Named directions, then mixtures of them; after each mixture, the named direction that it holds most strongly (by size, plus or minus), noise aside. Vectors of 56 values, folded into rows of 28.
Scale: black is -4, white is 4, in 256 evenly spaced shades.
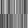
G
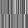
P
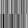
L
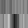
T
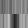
T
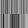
L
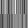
G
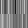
G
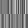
P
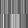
L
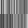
G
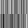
L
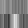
T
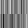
L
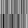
L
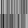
L
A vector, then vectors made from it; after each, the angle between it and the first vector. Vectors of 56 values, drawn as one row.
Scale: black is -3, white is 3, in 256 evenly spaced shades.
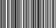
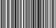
nearly parallel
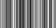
partly opposed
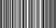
orthogonal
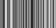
partly aligned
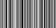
nearly opposite
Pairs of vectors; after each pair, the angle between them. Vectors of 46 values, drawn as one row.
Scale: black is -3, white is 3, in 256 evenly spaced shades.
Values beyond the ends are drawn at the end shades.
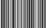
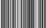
nearly parallel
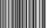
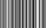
nearly parallel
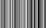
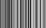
partly opposed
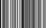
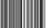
partly opposed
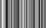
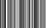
partly opposed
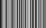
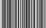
nearly opposite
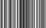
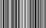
nearly opposite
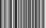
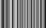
nearly opposite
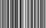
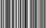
orthogonal
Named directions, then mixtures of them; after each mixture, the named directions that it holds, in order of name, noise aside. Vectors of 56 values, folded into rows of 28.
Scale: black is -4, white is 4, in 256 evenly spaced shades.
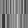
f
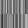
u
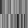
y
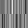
f, u, y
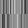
f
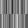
u, y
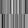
f, u, y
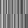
u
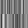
f, u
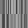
f, y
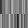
y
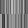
f, y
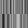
f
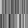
y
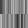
y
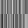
u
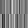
f, u, y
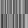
u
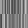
f, y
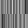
f, u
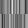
f, u, y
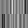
f, u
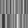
f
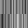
f, u, y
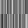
u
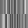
f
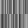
u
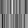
f, u, y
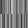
f, y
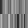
y
